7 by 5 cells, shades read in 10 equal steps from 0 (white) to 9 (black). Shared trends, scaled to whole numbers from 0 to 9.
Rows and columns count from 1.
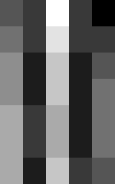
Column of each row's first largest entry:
5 2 2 2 4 4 2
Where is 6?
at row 1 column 1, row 3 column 5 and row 7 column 5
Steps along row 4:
up down up down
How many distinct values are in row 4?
4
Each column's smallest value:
3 7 0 7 5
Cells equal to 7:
8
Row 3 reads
4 8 2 8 6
